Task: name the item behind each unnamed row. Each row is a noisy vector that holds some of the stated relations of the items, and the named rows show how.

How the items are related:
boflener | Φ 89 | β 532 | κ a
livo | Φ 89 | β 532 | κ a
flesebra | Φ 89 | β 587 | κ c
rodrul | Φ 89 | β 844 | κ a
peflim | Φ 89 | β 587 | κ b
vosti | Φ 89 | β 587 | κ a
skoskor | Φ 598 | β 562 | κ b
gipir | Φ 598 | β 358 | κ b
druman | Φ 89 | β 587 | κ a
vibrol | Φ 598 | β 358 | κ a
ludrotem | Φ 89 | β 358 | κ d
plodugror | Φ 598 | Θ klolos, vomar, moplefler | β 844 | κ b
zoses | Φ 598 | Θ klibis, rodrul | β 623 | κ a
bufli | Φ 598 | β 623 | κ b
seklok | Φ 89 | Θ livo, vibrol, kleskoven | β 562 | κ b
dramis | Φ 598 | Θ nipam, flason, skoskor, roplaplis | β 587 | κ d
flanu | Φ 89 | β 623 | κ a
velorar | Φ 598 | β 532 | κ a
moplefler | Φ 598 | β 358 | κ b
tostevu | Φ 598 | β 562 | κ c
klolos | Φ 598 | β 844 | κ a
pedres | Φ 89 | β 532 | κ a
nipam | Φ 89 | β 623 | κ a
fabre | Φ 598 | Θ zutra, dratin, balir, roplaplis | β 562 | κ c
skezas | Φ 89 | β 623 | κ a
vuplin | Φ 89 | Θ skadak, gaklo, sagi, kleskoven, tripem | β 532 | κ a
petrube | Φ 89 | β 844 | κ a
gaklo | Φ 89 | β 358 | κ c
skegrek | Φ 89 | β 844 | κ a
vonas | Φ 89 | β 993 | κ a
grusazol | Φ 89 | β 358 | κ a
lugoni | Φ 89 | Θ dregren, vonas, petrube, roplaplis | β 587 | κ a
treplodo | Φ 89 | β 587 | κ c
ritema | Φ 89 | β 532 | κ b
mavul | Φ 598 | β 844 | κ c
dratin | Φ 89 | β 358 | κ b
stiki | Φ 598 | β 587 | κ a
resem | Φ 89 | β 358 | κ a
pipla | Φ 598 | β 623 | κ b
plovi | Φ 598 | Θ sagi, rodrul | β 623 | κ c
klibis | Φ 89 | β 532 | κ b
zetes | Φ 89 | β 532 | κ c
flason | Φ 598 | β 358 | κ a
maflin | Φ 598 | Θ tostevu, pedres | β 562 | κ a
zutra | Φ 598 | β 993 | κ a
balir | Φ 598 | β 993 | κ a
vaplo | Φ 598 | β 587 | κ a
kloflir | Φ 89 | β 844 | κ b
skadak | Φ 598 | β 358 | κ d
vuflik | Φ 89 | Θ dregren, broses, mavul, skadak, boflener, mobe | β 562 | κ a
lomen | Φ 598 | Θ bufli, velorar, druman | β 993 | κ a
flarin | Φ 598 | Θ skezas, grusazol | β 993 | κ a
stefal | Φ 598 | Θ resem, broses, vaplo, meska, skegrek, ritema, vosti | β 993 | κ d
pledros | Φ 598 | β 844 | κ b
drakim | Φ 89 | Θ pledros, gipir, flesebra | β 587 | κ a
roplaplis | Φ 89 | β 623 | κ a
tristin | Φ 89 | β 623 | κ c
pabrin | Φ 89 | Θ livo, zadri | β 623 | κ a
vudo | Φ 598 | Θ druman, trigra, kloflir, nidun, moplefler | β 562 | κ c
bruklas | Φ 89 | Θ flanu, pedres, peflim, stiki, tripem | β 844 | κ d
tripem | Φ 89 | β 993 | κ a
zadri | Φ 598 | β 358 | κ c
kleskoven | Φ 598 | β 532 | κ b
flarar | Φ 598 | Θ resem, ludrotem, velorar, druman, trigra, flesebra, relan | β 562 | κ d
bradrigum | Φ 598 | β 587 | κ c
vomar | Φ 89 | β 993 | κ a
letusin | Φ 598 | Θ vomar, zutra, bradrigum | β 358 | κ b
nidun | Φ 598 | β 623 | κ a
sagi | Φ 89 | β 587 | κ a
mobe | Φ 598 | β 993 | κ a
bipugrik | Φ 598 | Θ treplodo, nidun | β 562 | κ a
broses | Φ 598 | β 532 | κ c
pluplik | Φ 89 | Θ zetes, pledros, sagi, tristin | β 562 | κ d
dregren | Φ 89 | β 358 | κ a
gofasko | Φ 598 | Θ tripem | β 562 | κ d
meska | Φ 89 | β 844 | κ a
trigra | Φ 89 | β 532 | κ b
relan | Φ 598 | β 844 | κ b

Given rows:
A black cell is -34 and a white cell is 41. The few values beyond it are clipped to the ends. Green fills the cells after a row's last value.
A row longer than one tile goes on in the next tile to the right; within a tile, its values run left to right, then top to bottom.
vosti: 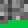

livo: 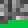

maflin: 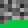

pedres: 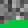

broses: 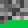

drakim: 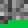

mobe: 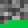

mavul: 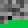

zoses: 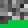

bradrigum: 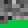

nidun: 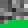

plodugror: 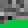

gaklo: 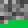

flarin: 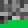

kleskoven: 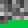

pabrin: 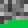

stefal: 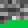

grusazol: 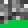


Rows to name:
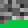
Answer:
gofasko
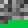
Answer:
pluplik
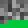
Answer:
stiki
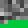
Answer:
moplefler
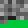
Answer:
kloflir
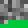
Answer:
flanu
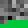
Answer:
klolos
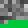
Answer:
tristin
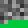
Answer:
tostevu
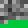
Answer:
ludrotem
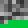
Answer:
zadri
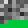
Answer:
bruklas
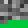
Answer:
vuflik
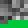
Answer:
velorar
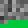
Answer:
peflim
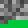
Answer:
zetes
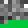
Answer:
skezas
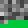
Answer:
dratin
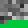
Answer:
plovi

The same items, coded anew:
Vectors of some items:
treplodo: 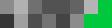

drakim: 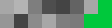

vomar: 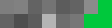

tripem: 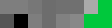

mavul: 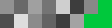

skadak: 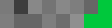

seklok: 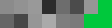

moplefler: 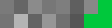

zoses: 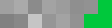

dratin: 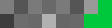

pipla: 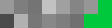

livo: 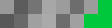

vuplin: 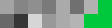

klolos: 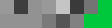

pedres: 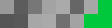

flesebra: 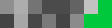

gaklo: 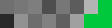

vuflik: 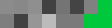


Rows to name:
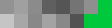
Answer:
lomen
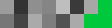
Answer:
rodrul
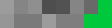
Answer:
stefal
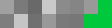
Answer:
nidun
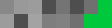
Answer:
maflin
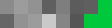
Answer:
letusin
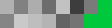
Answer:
plodugror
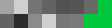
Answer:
lugoni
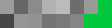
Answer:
kleskoven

